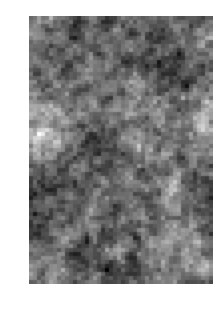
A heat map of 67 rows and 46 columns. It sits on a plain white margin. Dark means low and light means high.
No single row or column stands out from its neighbours. There is no seam. The texture is blotchy. The histogram is bell-shaped. On average the colour sits 40% of the way up the scale. The halves do not mirror each other.
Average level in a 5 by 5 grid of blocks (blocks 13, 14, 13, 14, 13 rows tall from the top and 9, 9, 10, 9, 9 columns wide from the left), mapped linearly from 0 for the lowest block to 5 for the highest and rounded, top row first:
31102 | 43323 | 51233 | 02232 | 31144
